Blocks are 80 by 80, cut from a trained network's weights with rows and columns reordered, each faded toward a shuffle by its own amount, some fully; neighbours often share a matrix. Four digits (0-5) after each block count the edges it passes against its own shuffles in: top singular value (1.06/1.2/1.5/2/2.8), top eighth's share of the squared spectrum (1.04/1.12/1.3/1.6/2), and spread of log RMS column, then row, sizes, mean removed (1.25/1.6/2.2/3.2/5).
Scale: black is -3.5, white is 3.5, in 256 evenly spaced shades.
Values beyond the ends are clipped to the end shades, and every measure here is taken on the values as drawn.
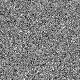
1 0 0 0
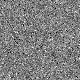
0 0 0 0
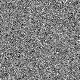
0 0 0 0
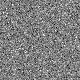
0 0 0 0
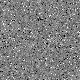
2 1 0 0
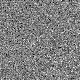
0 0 0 0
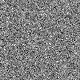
0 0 0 0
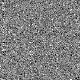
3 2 1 1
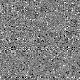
4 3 1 2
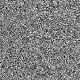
2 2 1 1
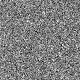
0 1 0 0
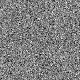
2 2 0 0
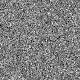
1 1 0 0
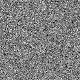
1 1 0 0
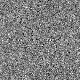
2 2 0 0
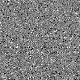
3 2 0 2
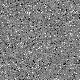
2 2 0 0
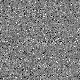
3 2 0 1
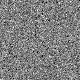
1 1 1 0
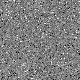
2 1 0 1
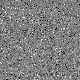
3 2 0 1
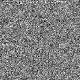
2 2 0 1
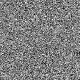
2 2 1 1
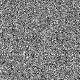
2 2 1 1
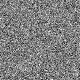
2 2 0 0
